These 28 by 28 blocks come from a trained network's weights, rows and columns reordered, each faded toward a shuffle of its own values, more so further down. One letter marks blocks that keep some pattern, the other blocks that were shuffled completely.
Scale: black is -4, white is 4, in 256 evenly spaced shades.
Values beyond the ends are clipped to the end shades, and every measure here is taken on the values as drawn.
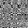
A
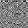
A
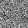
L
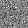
L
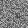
L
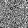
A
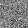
L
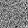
A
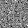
L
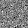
L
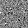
L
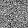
L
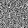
A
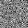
A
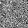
L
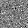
L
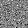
L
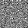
A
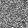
L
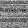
A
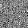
A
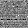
A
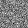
L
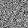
A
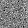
L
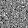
L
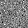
L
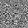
A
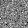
L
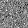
L
